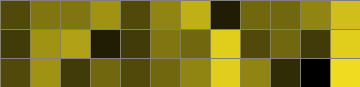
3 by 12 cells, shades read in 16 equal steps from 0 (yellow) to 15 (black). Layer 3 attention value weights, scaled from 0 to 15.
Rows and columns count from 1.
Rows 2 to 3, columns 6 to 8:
7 8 1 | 8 6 1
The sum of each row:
85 90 92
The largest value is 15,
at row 3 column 11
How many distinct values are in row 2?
8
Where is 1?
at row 2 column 8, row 2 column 12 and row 3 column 8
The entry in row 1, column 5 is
10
